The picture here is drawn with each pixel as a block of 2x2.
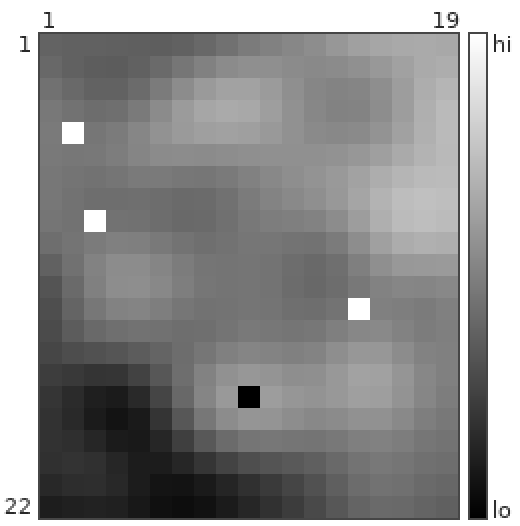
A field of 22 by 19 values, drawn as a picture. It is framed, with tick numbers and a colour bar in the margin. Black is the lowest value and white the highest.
Lone odd cells: 4, 3 higher and 1 lower than their neighbours. Mirror symmetry: none. Stripes: none. Calmest part: centre. Roughest part: bottom middle. Odd rows or columns: none. Slope: up to the top right.
